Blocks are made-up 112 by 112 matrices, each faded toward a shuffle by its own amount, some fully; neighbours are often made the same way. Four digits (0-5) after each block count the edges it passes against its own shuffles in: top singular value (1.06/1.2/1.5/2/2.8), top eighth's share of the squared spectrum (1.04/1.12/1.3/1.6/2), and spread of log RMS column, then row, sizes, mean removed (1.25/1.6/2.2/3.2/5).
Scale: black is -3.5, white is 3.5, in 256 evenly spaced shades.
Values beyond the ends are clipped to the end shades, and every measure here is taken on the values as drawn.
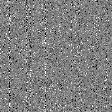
2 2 3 0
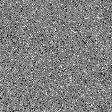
3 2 1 1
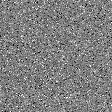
2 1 0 0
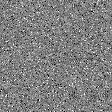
3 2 1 0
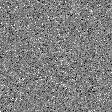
2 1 0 0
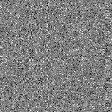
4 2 1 1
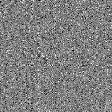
4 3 1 1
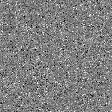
3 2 1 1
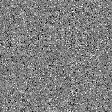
3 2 1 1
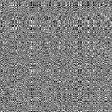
5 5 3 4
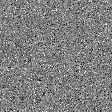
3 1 0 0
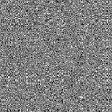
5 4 3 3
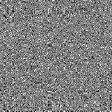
4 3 2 2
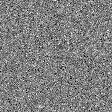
0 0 0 0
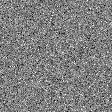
0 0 0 0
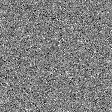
0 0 0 0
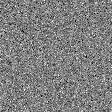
0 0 0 0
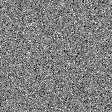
0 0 0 0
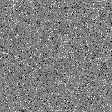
3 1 0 0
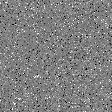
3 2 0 0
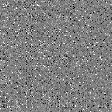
4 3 2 1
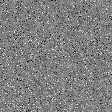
1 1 0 0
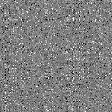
4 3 2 1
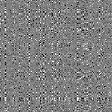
5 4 3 3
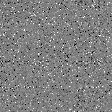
3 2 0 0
